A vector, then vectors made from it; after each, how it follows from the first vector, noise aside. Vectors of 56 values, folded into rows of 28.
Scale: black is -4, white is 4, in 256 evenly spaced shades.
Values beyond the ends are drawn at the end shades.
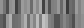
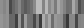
reversed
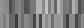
reversed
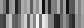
scaled up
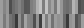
reversed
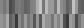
reversed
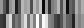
scaled up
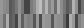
reversed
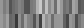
reversed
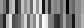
scaled up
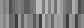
reversed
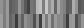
reversed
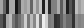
scaled up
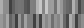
reversed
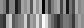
scaled up
